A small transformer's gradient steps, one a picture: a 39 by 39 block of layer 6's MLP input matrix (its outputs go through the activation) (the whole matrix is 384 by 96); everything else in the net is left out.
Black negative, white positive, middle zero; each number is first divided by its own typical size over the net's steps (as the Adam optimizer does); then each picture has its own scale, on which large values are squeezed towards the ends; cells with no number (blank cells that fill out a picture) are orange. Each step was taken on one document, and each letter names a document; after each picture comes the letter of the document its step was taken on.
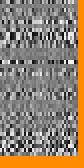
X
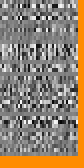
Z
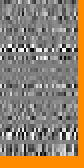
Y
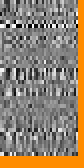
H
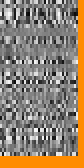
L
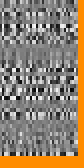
X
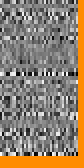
H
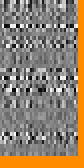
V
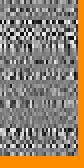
X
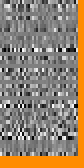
Y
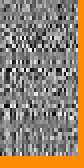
V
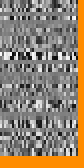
Z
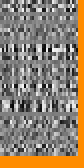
Z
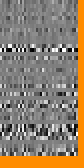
Y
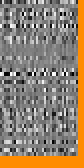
H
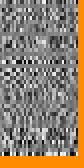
H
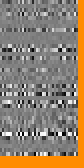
Y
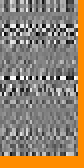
V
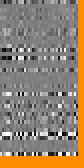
Y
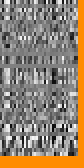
H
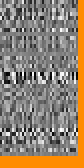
H
